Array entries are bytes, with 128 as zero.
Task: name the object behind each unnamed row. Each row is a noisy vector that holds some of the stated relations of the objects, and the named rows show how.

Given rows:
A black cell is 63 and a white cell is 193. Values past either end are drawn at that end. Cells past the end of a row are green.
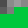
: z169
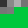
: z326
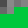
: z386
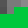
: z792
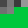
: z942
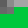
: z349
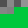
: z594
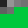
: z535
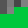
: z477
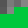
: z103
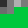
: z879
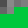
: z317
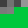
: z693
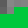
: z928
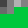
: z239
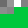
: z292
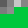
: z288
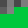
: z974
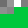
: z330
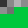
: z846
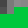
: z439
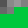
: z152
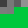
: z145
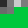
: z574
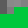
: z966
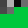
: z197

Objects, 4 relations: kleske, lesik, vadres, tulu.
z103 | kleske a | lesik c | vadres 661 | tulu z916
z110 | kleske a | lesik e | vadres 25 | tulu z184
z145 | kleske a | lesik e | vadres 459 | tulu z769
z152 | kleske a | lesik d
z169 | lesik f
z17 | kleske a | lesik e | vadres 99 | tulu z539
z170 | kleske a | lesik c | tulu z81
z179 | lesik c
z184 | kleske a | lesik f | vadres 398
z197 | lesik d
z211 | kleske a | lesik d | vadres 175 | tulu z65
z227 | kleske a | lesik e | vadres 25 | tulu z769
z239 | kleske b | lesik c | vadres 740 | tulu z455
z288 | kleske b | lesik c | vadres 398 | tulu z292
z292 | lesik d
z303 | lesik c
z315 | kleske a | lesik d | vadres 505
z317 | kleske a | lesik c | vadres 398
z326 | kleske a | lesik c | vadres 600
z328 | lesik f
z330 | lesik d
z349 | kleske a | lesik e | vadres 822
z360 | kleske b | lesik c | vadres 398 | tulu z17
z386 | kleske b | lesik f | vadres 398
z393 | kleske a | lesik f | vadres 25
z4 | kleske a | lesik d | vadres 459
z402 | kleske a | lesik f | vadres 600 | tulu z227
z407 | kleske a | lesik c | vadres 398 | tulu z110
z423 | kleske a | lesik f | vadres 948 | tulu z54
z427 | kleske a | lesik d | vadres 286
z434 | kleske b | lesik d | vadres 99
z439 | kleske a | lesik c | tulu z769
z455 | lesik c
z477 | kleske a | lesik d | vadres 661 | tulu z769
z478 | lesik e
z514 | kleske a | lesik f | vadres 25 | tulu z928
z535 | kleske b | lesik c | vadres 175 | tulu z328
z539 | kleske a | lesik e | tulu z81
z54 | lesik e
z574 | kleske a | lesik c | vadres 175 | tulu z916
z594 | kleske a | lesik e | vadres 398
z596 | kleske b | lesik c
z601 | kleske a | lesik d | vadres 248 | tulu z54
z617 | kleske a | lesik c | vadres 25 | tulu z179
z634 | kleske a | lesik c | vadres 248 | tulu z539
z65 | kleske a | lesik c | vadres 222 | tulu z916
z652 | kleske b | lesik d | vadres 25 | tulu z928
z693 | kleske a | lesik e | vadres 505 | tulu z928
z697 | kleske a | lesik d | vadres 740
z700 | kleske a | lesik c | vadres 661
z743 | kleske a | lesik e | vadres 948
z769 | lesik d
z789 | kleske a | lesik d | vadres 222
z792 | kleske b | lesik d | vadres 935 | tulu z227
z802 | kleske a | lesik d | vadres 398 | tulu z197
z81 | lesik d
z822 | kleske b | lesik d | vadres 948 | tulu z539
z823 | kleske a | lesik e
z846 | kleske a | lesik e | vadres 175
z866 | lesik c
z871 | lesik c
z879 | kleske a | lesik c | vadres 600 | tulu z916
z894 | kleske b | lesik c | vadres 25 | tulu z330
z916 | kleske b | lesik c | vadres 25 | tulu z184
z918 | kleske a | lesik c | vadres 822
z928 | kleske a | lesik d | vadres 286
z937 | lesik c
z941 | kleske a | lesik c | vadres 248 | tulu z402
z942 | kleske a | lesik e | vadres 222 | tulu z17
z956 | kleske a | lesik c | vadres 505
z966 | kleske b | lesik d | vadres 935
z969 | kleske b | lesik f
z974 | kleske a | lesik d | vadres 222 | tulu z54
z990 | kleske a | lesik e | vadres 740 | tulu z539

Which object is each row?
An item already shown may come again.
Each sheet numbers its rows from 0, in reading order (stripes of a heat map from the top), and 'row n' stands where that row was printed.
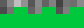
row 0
z918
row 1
z700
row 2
z514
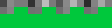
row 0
z956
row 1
z211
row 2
z617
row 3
z402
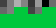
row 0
z239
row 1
z802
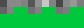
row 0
z393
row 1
z455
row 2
z697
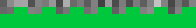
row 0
z349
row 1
z110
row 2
z328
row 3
z17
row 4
z974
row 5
z288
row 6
z360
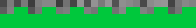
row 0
z974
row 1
z423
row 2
z693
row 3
z54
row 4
z184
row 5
z743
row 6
z822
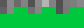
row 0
z700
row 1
z617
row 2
z792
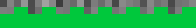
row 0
z227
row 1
z601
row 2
z990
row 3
z407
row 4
z4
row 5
z789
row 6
z652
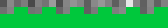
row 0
z789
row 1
z539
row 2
z916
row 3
z966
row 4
z894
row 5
z434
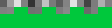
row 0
z179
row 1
z211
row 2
z894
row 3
z239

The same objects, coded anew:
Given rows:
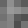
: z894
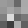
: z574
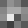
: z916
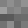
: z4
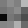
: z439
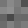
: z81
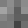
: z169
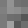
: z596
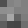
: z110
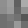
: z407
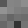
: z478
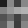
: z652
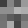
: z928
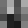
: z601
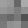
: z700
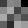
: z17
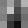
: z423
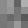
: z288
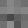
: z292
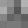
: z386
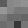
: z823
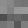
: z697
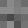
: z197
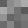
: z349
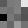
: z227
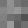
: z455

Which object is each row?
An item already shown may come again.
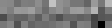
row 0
z697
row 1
z594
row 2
z697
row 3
z54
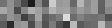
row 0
z990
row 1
z693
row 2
z103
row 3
z360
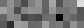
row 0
z990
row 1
z802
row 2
z227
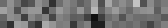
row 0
z990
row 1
z539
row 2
z393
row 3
z601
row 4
z594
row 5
z942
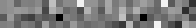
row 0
z239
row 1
z402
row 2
z145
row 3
z184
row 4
z879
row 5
z477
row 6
z539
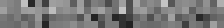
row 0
z846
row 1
z514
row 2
z535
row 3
z434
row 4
z974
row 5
z594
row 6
z743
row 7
z792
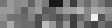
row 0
z918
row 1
z822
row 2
z652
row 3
z916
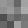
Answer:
z211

